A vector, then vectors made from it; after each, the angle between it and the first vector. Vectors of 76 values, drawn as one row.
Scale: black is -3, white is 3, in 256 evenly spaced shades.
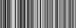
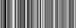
nearly parallel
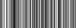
partly opposed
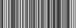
partly opposed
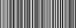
orthogonal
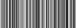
partly opposed
